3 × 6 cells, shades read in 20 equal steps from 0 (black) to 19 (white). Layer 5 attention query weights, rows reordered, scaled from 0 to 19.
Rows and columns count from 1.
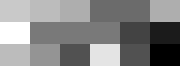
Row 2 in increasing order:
2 5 9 9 9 19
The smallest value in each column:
14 9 6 8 5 0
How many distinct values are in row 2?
4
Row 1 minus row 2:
-4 5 4 -1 3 11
